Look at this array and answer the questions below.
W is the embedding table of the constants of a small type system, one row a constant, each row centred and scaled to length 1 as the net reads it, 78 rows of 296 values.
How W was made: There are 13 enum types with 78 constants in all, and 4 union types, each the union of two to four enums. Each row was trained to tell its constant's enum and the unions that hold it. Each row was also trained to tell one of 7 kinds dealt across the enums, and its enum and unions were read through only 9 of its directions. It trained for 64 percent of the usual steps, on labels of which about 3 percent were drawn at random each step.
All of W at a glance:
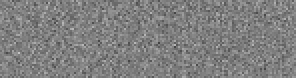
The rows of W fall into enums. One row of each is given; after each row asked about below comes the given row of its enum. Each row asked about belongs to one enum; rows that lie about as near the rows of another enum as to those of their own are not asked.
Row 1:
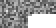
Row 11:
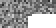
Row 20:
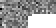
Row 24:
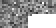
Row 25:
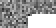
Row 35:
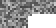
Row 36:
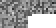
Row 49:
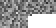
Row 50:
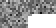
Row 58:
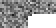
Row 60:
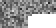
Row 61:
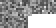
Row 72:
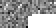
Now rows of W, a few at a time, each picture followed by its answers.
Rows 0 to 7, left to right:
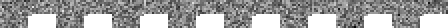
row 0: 24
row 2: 60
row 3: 60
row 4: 20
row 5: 35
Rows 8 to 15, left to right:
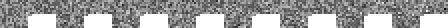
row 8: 1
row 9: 25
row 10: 72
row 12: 20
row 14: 60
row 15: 25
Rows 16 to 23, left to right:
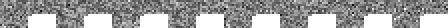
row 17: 35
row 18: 35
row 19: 35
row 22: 20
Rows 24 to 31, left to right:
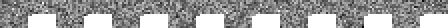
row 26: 24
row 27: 36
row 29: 61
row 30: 20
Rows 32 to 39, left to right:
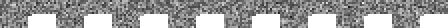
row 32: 49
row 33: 24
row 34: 25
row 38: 1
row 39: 35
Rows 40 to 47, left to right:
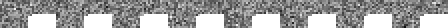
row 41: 60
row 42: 61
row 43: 61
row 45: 60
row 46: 61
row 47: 20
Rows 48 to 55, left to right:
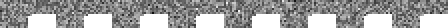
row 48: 61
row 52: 36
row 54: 72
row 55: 25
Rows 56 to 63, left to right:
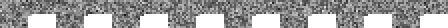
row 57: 58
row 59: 61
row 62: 49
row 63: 25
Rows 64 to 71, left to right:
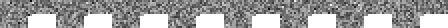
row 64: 24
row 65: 24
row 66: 24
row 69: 35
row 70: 58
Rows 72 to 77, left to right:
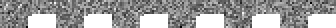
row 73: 25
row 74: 60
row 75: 20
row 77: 1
